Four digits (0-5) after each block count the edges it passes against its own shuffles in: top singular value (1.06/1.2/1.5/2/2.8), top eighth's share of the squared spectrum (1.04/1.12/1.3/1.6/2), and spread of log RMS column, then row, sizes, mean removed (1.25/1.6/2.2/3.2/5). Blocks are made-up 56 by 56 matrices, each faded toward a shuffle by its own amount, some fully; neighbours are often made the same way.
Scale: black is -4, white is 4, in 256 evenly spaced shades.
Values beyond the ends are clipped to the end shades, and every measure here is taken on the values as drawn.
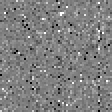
3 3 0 0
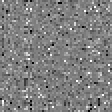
3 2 1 0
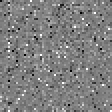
2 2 1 0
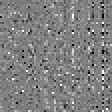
4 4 2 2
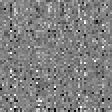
4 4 2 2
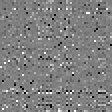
4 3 1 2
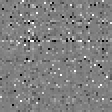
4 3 1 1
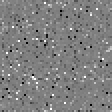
2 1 0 0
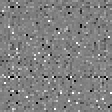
3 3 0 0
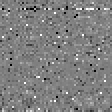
4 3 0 1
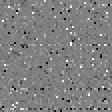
3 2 0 0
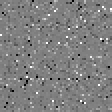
2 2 0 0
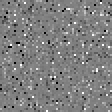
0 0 0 0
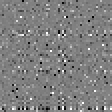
4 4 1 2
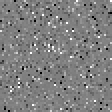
1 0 0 0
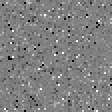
2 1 0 0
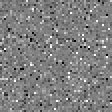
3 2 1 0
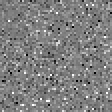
1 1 0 0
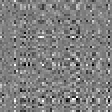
5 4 3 3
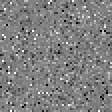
0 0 0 0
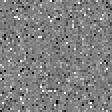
1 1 0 0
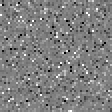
0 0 0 0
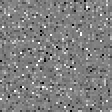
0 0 0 0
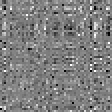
4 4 3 3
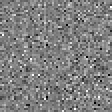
3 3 1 1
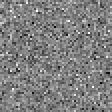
0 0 0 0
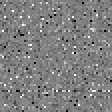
2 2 0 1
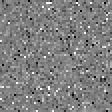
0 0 0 0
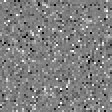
0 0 0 0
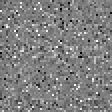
2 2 0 0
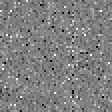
2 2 1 0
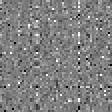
4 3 2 1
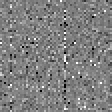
3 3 2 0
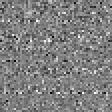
1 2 0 3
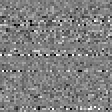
2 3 0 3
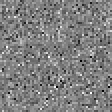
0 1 0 1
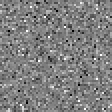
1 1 0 0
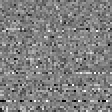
2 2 0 3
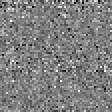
1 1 0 2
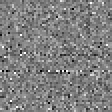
2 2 0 2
